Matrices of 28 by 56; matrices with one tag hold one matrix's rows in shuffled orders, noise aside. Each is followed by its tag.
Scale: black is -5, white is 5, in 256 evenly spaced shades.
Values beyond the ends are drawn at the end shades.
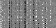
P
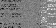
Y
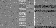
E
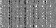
P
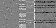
E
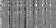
P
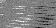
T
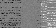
Y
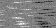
T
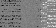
Y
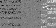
Y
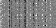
P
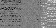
Y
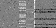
E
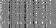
P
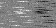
T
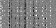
P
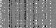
P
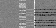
E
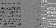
Y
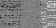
Y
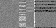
E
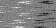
T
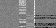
E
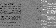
Y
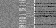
E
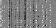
P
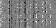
P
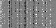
P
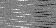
T
